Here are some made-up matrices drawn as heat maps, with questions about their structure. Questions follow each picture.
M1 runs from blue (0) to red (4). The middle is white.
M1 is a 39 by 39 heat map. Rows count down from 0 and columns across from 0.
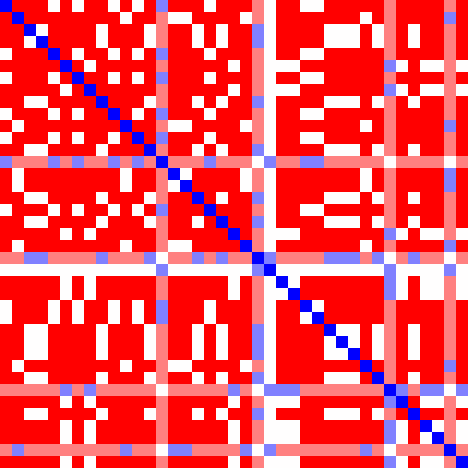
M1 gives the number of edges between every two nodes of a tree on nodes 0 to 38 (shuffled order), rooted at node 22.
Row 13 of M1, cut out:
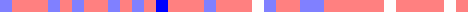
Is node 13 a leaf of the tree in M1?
no
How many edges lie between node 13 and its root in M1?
1
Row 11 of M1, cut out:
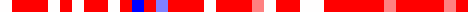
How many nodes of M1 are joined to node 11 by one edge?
1
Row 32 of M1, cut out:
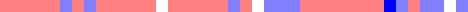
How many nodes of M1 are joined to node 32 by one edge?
10
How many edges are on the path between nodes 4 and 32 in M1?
3
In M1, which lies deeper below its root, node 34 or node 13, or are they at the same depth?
node 34
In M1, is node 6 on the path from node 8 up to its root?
no
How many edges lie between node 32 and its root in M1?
1
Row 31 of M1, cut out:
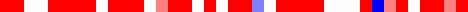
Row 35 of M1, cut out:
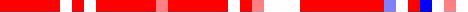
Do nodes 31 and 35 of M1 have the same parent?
no
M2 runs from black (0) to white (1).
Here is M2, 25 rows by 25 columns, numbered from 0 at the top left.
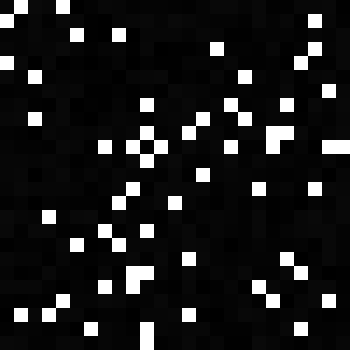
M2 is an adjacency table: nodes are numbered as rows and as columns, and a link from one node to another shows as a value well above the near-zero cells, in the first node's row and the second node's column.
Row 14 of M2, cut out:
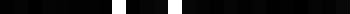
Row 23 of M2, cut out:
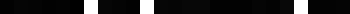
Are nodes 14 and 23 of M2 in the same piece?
no
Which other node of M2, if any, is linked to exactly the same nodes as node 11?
node 24
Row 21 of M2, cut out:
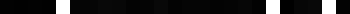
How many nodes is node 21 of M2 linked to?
3
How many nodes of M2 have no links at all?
0
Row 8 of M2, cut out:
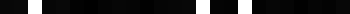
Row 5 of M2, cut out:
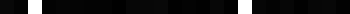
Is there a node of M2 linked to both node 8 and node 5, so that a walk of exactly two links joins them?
yes
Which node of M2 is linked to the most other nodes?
node 10
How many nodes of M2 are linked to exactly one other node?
5
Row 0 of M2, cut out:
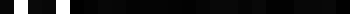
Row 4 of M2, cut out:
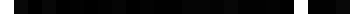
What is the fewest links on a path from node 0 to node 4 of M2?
1
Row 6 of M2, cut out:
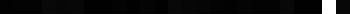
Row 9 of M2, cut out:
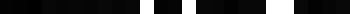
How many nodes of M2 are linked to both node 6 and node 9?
0
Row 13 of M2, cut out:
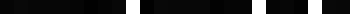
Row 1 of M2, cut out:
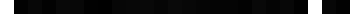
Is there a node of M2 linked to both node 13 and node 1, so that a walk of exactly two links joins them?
yes
